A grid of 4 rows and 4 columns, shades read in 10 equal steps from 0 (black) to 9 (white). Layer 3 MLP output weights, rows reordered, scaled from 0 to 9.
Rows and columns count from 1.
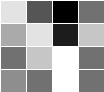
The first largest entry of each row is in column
1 2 3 3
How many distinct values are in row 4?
3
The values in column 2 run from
3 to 8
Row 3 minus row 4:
-1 3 0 0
